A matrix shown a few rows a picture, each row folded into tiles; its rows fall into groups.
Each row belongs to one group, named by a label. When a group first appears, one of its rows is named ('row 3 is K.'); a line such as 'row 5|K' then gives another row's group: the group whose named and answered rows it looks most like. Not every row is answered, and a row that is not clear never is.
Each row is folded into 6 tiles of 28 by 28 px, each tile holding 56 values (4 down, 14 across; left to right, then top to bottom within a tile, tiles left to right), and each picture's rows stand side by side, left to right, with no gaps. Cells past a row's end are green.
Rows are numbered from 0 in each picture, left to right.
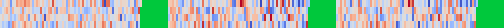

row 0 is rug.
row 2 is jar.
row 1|jar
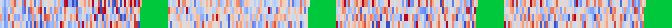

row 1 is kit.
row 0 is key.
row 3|rug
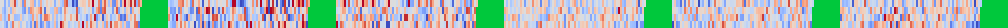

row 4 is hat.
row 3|kit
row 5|kit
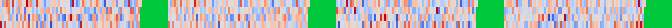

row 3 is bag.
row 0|rug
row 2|kit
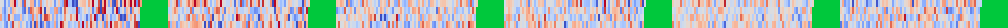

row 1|rug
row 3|jar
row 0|key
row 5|hat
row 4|rug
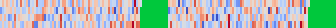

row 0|bag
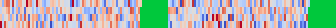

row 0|rug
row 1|kit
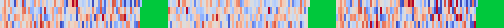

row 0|jar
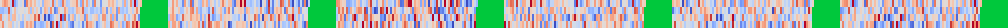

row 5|bag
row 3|rug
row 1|jar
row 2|jar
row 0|bag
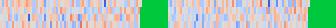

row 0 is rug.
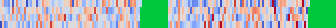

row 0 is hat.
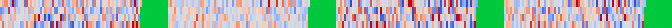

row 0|bag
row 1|jar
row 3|jar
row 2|jar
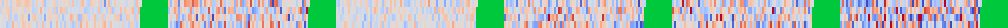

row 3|kit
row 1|rug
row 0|rug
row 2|key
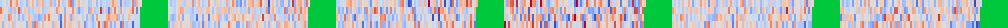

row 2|key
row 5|kit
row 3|rug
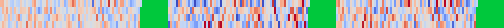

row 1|hat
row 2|jar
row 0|jar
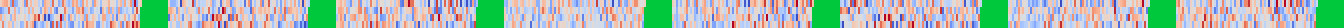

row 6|hat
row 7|jar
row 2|jar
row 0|bag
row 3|key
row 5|kit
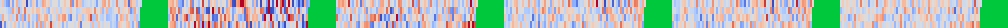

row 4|key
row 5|bag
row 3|key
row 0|hat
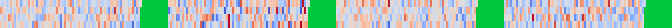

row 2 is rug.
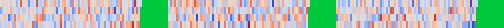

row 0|bag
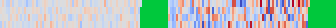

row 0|hat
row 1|key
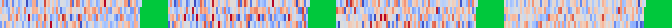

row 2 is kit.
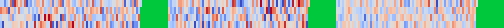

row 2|key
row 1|key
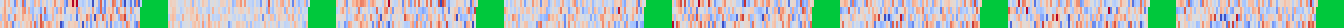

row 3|kit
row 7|bag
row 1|jar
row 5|bag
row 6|kit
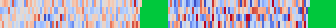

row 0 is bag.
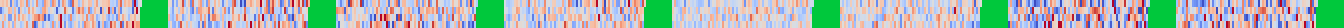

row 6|hat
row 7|hat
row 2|kit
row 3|key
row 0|bag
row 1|key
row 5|kit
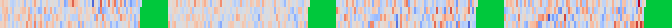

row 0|jar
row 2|kit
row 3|bag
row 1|rug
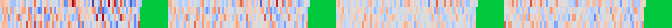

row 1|jar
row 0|jar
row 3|rug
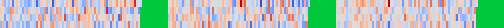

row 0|hat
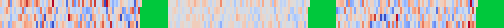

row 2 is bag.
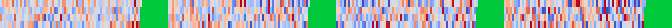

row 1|jar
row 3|jar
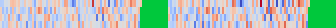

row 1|key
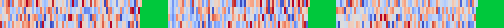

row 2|kit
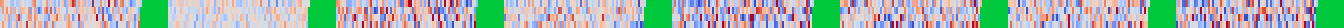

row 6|bag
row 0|jar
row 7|hat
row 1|key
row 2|jar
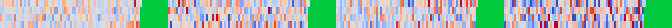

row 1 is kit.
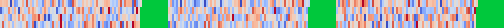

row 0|bag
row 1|hat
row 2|rug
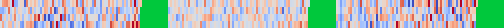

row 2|key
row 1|bag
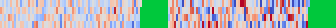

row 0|kit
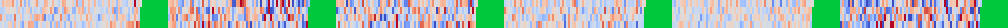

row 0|bag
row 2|bag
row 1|jar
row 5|hat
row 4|key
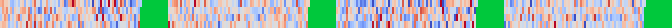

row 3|hat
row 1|rug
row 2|hat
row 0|jar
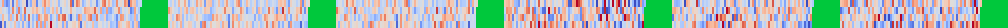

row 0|hat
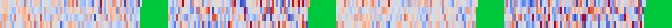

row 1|key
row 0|jar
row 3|hat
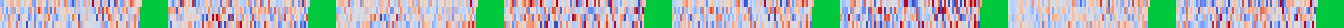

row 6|key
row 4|key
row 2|bag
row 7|hat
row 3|rug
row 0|key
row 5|key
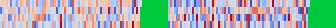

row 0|bag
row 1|hat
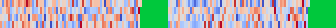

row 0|rug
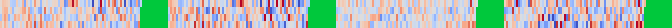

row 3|bag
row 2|bag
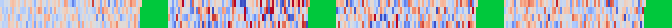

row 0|key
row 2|bag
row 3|rug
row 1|key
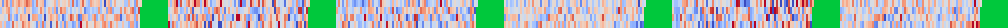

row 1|rug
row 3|kit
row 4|key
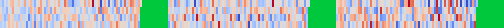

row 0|key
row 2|jar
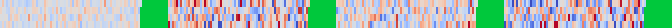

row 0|hat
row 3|hat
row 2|bag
